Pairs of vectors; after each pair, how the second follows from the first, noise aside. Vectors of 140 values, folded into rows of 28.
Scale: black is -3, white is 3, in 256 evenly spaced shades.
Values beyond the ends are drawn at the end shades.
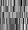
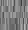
shrunk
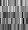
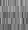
shrunk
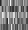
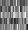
reversed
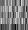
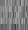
shrunk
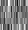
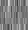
shrunk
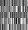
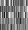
wrapped around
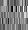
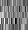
reversed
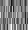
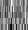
negated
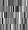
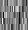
negated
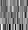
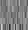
shrunk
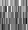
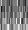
reversed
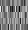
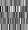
negated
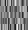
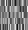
negated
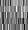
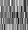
wrapped around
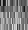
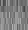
shrunk
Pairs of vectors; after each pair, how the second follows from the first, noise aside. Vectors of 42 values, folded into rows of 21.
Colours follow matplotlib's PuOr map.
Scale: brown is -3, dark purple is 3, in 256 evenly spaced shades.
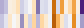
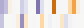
partly zeroed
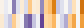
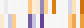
partly zeroed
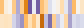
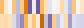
copied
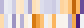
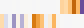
partly zeroed
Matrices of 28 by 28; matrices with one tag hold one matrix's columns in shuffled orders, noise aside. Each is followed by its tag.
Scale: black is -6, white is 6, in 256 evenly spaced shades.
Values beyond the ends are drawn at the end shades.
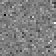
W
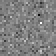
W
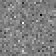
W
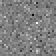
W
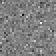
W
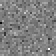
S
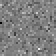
S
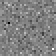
S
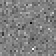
S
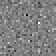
W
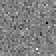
S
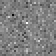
W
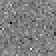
S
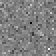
S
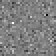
W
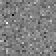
W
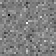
W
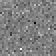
S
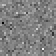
S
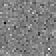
S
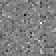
W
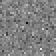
S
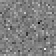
S
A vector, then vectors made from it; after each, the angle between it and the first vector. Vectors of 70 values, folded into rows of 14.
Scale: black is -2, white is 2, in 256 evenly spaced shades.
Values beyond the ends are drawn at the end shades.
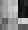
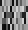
orthogonal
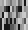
orthogonal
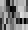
partly opposed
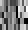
partly opposed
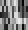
partly aligned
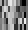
partly aligned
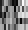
partly opposed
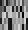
orthogonal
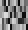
orthogonal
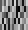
orthogonal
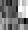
nearly opposite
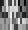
partly aligned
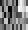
partly opposed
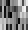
partly opposed
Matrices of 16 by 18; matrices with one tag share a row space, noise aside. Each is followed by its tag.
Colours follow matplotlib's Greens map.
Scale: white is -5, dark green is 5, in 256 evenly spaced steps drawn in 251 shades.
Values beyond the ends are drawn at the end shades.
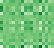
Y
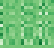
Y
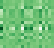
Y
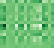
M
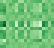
M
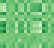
M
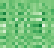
M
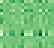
Y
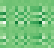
M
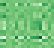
M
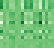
Y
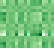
M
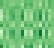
Y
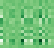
Y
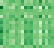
Y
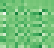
M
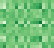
M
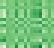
M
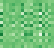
Y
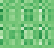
Y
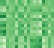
M
